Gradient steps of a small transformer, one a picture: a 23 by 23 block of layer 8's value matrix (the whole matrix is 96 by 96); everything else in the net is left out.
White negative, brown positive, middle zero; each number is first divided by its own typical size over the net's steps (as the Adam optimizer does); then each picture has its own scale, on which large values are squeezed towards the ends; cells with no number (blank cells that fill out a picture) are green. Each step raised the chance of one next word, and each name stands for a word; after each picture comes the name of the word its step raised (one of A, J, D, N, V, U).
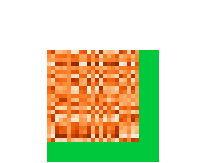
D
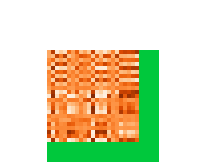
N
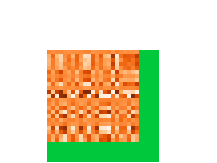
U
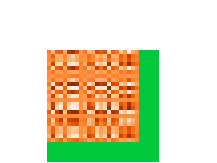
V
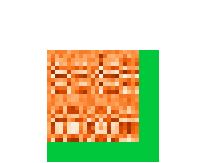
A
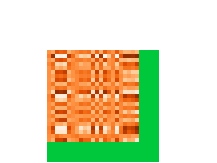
U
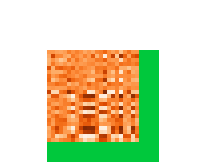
U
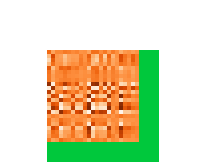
V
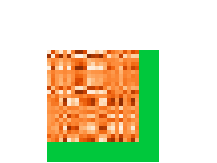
N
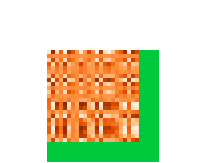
D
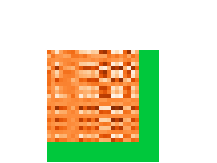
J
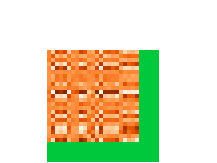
U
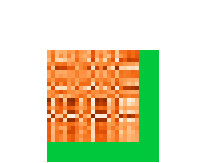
D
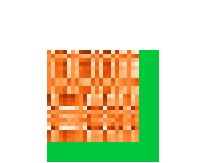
J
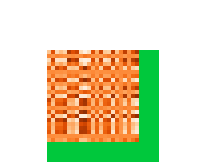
D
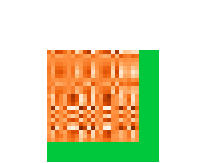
J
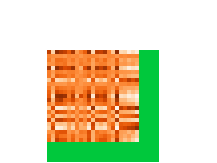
J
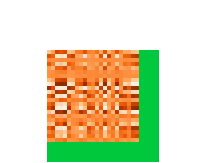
V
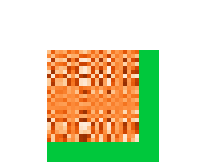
A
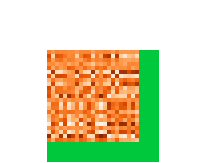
A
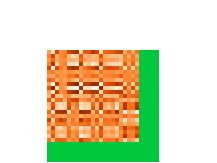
V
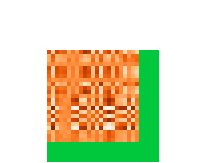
J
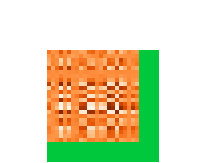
V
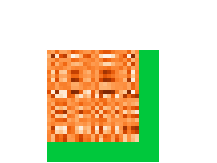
U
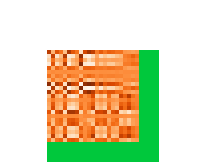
V
